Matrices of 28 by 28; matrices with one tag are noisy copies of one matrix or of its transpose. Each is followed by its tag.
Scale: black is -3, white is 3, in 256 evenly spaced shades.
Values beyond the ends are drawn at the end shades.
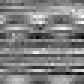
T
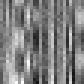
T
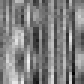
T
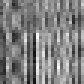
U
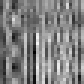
U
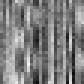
T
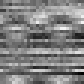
T
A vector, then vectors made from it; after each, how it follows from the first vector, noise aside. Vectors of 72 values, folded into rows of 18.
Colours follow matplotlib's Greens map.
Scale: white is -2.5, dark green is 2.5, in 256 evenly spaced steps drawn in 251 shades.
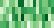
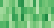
shrunk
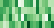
negated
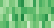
shrunk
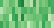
shrunk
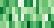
negated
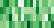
negated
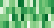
copied
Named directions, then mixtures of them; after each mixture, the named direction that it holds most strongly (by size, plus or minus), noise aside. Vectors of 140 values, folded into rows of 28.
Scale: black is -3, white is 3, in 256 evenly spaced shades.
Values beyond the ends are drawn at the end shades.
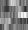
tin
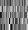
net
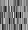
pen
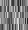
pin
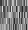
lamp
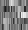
tin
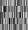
pen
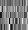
net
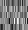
pin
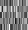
net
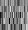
pen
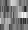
tin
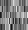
net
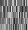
lamp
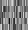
pen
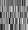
net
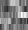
tin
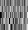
net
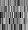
pen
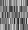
pin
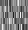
pen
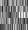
lamp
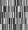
pen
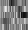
tin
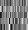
net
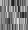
pin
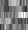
tin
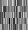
pen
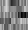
tin
